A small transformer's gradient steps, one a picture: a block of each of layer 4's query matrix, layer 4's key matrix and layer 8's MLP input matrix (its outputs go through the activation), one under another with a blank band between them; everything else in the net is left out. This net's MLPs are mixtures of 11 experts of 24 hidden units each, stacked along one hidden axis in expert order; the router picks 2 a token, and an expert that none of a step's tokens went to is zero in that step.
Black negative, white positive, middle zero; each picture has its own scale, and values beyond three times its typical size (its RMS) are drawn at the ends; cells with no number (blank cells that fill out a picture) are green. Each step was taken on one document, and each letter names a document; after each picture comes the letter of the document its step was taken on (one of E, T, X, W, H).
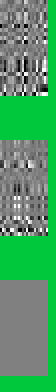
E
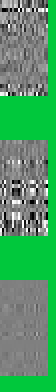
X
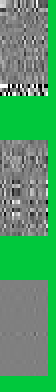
X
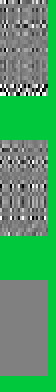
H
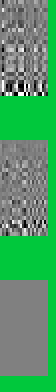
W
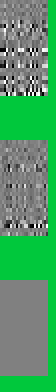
H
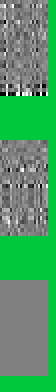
H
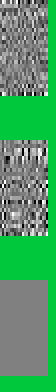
X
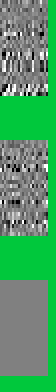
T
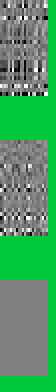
E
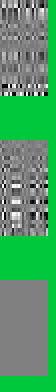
X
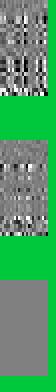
E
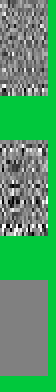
T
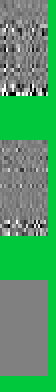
H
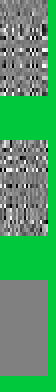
H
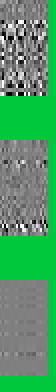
W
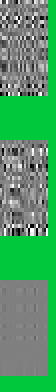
X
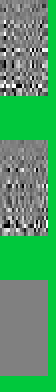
H
